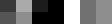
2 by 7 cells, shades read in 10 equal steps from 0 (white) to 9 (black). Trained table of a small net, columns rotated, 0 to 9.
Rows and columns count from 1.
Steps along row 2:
down up same down up down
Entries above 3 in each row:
5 6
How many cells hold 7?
1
